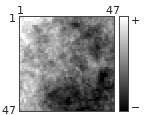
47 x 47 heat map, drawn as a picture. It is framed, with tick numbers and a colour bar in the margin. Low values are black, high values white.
Grain: blotchy. Stripes: none. Slope: up to the top left. Odd rows or columns: none. Ninth with the highest average: top left.
